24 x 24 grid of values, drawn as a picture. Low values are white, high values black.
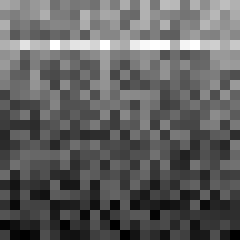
Average level on the scale: 60%. Slope: up to the bottom. Odd lines: row 5.
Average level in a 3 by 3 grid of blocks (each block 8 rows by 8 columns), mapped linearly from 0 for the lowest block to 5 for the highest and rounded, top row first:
100 / 333 / 555
